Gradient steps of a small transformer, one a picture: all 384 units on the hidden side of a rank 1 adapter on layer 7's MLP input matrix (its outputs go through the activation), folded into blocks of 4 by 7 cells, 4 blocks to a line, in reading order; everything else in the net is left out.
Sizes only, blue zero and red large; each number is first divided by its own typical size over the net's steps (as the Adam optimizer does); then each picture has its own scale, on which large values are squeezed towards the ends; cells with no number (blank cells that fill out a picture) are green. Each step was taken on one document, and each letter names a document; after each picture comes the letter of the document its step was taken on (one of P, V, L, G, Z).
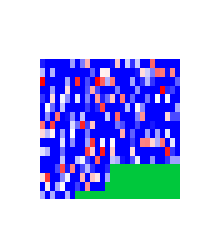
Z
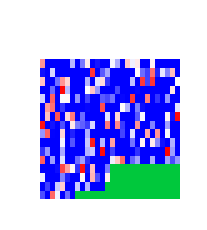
Z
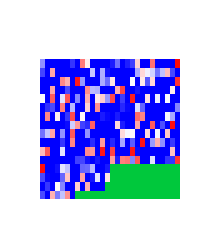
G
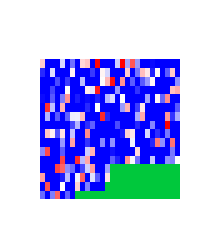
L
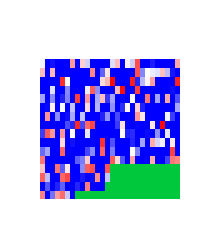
G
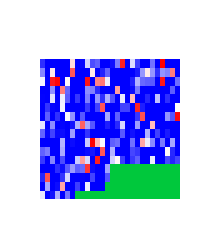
Z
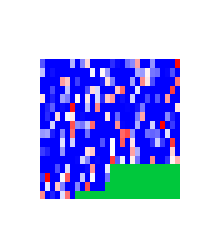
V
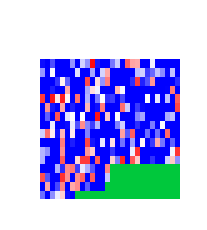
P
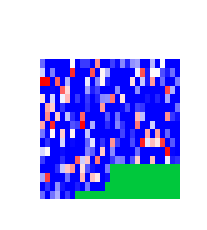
Z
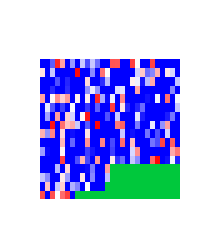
P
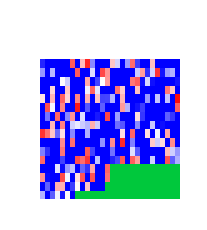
P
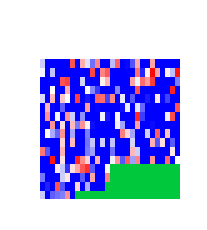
P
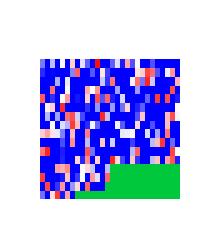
L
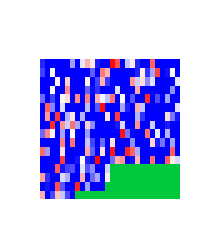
P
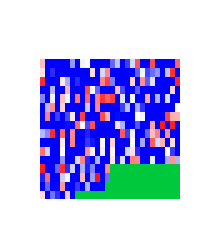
G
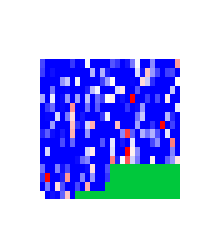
V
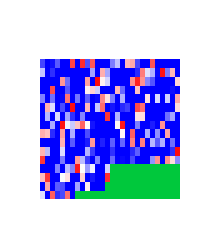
P
